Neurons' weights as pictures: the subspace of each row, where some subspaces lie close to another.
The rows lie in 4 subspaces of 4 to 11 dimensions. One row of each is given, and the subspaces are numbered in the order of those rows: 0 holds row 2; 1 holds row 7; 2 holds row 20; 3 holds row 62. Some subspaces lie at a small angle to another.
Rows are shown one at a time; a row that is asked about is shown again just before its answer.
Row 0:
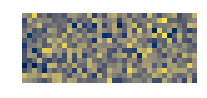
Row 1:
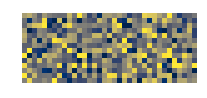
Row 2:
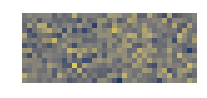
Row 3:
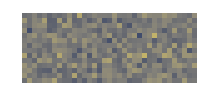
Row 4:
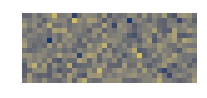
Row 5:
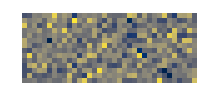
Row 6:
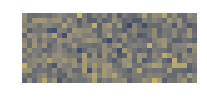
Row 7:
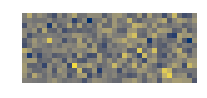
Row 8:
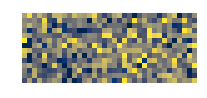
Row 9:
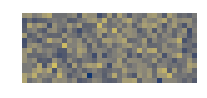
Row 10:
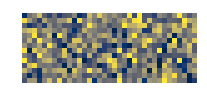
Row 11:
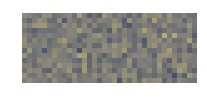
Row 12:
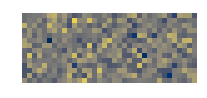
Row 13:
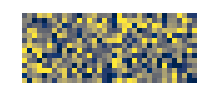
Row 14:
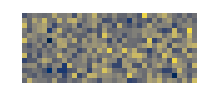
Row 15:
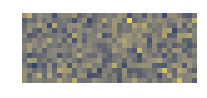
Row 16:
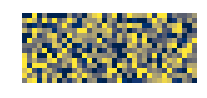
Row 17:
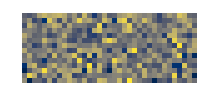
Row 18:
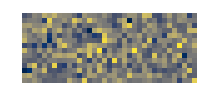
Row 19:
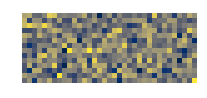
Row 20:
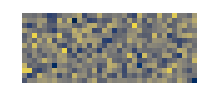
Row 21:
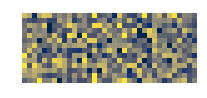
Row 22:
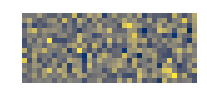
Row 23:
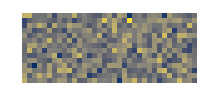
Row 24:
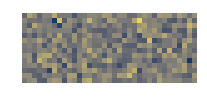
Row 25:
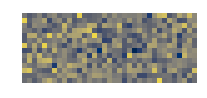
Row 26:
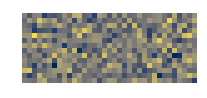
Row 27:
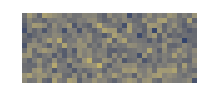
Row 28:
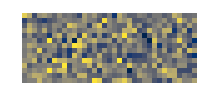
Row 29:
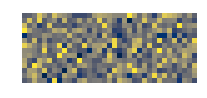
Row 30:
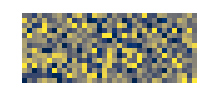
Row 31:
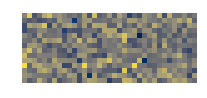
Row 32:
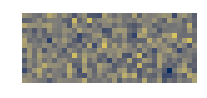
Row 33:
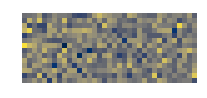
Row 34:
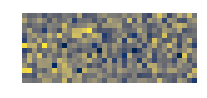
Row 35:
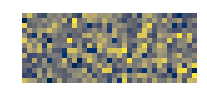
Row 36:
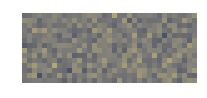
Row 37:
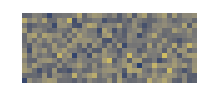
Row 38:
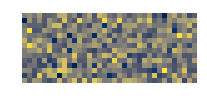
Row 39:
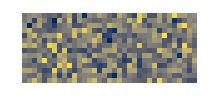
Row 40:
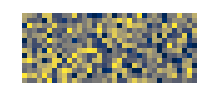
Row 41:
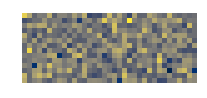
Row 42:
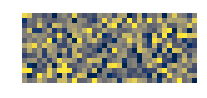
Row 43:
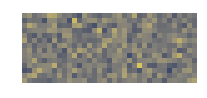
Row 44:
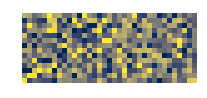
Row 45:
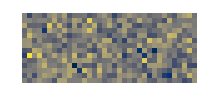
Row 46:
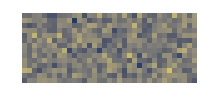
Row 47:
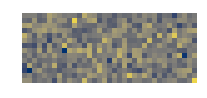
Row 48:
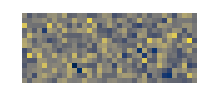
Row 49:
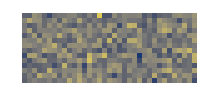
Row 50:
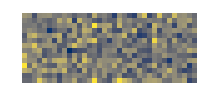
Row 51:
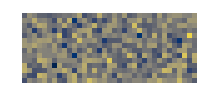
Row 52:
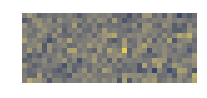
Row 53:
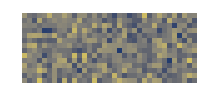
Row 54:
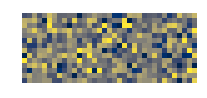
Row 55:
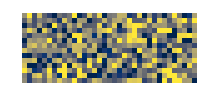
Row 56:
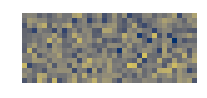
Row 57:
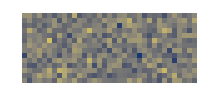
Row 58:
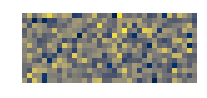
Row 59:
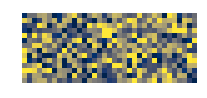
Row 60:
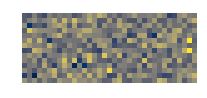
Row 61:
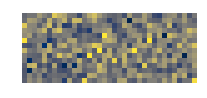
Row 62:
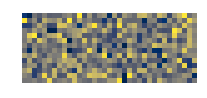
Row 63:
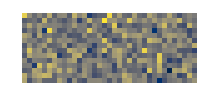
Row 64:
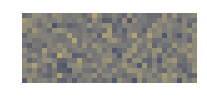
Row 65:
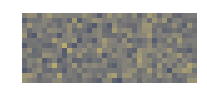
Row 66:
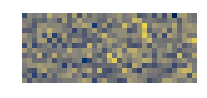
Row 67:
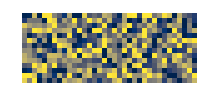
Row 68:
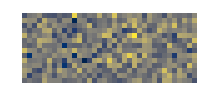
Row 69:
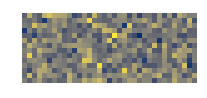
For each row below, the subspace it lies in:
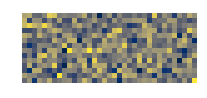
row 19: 3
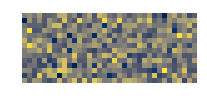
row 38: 3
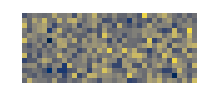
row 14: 3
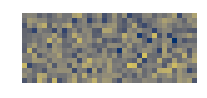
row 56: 0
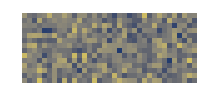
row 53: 0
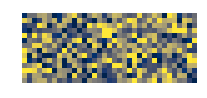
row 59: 0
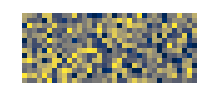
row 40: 3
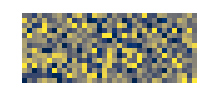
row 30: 0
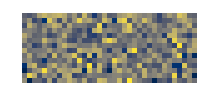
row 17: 3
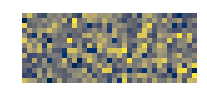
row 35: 3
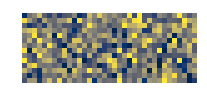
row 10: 0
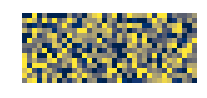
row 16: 3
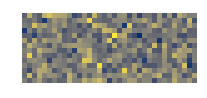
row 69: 0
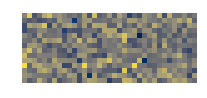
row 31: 0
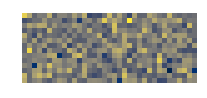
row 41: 1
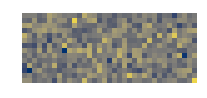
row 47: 3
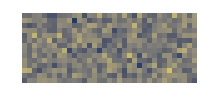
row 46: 2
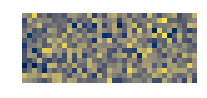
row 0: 0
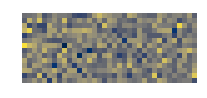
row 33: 3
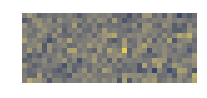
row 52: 3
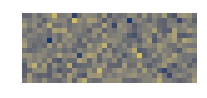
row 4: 1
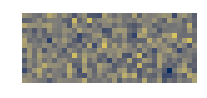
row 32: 1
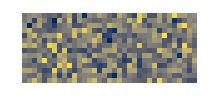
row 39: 0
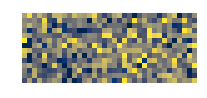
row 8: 3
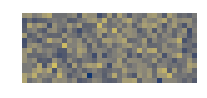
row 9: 0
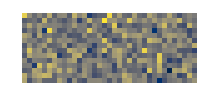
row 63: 1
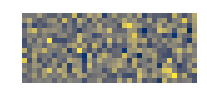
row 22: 2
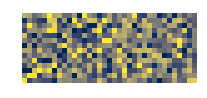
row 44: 2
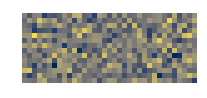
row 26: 0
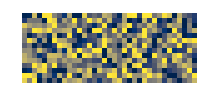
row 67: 3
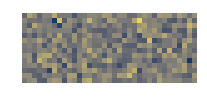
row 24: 0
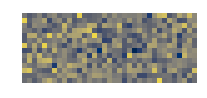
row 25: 3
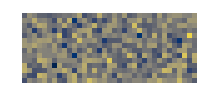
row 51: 0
